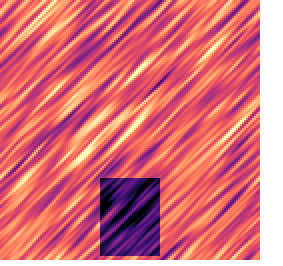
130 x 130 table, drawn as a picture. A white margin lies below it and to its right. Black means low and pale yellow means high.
The values are skewed, with a long tail toward low values. The bottom middle is the ninth with the lowest average. An odd patch, lower than its surroundings, sits in the bottom middle.
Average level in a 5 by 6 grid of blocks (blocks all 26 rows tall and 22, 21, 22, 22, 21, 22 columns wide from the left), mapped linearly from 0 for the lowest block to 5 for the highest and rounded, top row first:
5 5 3 3 5 4
4 4 4 4 4 4
4 4 5 4 4 4
4 4 1 1 5 3
5 4 0 0 4 4
